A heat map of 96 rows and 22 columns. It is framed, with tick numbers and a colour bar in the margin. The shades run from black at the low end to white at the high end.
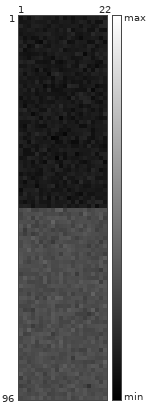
It is made of 2 by 1 panels. Panel 1,1: very low, fine-grained, faint in contrast. Panel 2,1: low, fine-grained, faint in contrast.
